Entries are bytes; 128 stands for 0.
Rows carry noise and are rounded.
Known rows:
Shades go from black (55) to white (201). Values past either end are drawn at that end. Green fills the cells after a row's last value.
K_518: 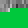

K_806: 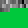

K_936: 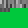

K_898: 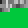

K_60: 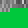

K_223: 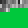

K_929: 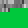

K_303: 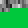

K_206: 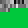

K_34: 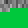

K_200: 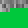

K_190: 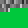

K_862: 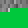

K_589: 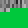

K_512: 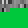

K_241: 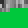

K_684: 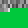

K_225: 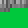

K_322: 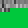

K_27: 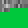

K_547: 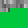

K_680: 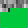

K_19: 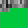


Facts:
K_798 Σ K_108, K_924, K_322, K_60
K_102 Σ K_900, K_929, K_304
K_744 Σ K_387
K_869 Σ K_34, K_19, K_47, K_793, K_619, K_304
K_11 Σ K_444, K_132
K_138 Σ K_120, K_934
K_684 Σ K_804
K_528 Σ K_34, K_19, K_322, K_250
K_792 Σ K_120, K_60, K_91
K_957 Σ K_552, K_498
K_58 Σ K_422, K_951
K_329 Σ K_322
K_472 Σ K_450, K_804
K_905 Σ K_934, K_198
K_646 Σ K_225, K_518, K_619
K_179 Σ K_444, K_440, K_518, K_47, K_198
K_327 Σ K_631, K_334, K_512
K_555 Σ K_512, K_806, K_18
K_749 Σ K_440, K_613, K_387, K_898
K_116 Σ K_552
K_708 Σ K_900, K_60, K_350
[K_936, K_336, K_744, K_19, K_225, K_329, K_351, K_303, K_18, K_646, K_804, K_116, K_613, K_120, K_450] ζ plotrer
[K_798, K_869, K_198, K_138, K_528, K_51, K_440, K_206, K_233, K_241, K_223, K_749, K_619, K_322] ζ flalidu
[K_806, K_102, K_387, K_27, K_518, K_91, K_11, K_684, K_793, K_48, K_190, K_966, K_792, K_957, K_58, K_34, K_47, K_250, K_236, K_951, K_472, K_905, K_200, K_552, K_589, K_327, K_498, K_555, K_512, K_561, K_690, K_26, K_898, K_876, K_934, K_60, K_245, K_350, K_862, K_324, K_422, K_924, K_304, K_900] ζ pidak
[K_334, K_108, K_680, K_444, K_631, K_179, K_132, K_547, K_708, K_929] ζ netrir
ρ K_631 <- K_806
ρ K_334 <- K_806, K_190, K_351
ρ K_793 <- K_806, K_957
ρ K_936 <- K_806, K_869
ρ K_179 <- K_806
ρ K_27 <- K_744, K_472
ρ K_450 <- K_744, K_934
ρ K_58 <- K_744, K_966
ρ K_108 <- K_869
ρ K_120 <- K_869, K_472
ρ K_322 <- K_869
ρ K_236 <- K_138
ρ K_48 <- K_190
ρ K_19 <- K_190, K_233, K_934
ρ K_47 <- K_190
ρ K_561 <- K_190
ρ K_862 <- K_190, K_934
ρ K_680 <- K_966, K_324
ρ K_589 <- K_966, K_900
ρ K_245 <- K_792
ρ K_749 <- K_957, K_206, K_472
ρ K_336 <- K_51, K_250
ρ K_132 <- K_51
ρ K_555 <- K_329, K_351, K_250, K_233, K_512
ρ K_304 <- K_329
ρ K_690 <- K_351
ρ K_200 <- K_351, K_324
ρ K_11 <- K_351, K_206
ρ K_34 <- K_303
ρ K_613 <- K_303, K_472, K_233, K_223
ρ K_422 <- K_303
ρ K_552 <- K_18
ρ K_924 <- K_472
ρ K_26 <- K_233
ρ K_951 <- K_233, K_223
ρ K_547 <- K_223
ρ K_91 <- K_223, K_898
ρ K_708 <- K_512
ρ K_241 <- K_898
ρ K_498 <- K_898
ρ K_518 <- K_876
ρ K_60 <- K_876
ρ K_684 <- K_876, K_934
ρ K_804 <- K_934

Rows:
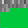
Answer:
K_304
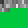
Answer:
K_798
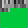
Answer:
K_957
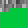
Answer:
K_966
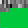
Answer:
K_804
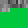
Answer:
K_11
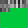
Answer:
K_869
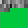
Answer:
K_450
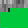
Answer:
K_108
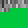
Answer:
K_528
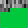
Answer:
K_120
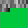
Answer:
K_744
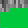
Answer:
K_619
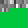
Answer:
K_749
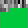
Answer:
K_472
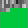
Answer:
K_900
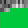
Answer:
K_233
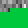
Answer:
K_708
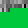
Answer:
K_18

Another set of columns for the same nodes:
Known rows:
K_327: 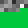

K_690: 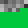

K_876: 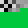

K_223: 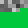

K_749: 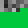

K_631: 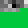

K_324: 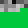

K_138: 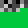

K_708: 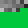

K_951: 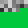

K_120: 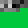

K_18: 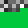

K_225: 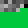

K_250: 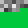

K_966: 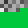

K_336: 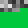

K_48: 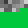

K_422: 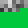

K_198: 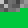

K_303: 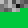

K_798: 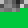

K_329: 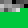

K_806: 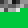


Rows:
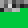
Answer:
K_19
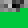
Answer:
K_108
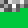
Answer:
K_898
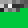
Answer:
K_613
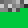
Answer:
K_555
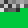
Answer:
K_387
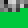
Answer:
K_241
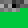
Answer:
K_936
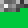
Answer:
K_132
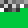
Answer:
K_792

